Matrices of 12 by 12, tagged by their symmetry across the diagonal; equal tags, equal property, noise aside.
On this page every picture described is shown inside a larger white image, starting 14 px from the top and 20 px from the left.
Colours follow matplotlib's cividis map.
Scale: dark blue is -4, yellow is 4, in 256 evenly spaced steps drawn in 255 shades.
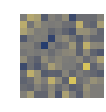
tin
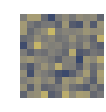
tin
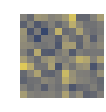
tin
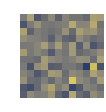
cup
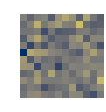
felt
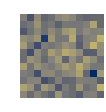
felt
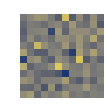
cup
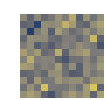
tin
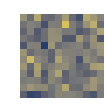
felt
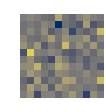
cup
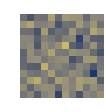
felt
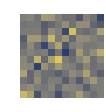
cup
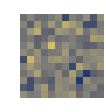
tin
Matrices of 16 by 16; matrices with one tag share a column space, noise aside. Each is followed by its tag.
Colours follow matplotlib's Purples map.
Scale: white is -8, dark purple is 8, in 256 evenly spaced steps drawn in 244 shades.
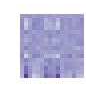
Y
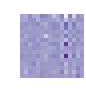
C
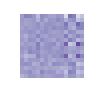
C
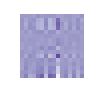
Y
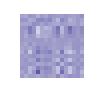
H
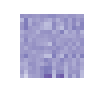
Y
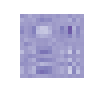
H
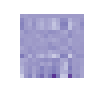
Y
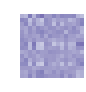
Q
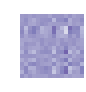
H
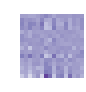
Y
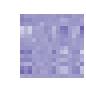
H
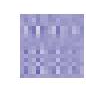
H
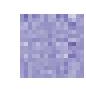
C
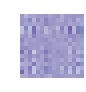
H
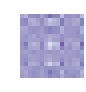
Q
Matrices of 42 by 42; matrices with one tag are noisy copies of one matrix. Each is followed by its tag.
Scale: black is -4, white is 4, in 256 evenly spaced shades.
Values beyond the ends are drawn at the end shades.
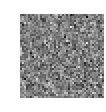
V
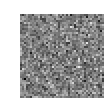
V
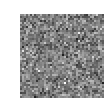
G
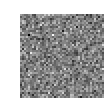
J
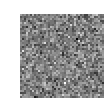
G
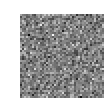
J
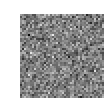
J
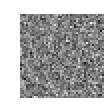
V
